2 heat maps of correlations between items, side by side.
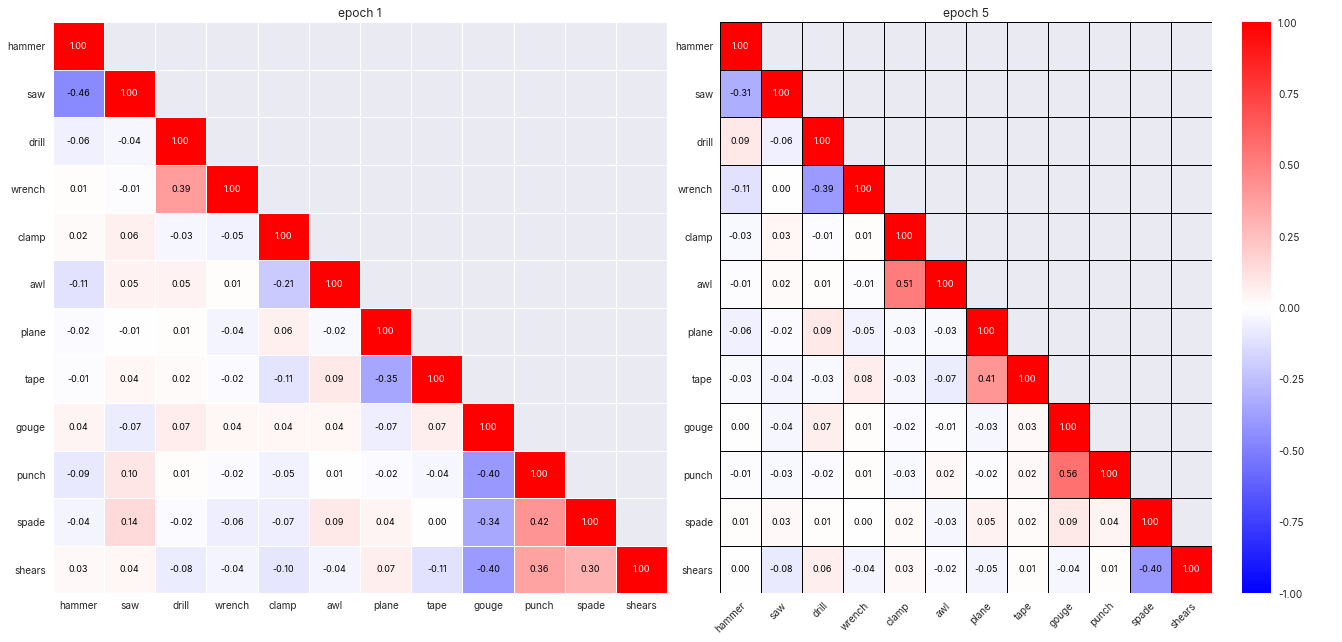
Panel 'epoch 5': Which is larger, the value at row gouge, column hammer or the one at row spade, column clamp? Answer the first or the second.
the second
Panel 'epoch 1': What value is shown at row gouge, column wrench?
0.04
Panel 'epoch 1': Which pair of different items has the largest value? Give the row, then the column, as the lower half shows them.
spade, punch
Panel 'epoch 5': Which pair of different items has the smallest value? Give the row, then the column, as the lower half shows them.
shears, spade
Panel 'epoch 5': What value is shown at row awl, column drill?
0.01
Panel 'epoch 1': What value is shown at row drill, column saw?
-0.04
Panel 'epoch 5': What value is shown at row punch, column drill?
-0.02
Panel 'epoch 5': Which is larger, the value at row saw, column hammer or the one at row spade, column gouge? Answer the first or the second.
the second
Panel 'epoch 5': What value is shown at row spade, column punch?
0.04
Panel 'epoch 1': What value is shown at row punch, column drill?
0.01
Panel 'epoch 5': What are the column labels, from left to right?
hammer, saw, drill, wrench, clamp, awl, plane, tape, gouge, punch, spade, shears
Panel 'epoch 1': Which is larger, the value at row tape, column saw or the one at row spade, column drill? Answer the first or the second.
the first
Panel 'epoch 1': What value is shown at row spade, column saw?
0.14
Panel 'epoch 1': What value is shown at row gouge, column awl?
0.04
